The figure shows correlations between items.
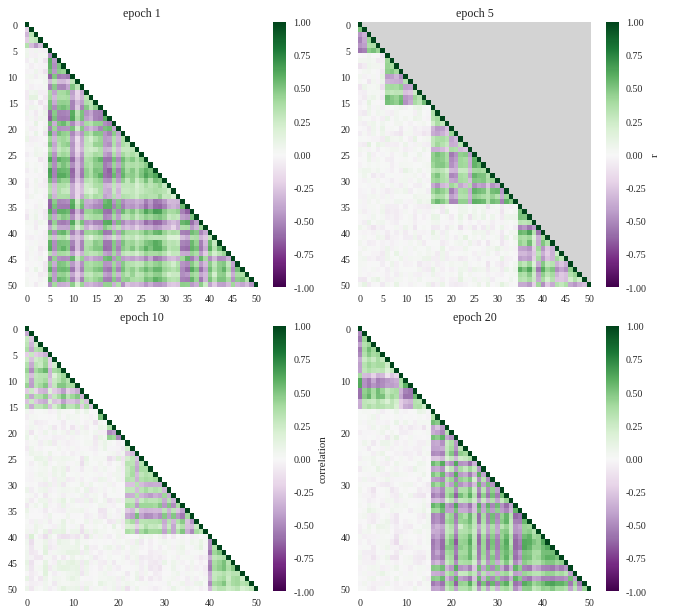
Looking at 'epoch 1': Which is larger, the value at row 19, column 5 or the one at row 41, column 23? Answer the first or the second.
the first
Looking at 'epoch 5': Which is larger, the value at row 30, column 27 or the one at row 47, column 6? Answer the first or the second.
the first
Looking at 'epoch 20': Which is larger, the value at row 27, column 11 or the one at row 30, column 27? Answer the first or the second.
the first
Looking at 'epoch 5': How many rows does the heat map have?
51
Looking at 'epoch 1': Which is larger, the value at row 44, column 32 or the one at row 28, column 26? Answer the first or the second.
the second
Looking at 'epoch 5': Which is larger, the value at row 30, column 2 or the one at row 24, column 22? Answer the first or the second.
the first
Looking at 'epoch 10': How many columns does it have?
51
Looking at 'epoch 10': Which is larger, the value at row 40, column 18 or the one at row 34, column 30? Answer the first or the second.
the first
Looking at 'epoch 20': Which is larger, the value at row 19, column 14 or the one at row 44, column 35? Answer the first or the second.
the first
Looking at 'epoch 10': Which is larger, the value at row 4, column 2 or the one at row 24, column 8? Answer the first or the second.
the first
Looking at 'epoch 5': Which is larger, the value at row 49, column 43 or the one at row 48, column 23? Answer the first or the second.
the second
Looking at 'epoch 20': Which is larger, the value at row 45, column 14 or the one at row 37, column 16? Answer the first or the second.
the first
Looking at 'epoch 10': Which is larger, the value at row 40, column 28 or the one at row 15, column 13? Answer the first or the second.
the second
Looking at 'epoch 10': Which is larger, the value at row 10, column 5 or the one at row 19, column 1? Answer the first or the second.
the second
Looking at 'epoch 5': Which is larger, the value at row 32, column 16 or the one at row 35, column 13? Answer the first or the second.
the first
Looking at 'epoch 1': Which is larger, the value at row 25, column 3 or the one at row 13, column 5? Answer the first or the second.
the second
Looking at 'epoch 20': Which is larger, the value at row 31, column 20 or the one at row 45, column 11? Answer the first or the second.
the first
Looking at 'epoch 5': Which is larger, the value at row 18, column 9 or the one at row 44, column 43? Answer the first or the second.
the second
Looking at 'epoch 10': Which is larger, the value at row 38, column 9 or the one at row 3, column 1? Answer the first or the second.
the first
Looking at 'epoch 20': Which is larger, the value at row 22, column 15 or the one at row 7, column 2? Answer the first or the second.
the second
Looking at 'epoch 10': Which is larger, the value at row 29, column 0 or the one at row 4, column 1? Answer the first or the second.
the first
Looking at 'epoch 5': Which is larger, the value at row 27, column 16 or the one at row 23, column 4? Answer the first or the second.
the first
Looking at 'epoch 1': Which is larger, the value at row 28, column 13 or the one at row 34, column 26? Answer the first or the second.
the first
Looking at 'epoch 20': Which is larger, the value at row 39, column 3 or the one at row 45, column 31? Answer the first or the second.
the second
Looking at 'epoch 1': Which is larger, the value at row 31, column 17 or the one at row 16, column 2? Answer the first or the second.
the second
